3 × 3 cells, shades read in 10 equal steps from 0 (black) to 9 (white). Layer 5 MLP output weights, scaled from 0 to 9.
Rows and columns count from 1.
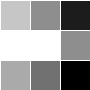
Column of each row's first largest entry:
1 1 1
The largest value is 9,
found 2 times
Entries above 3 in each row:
2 3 2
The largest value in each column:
9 9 5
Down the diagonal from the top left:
7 9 0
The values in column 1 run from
6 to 9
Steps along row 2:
same down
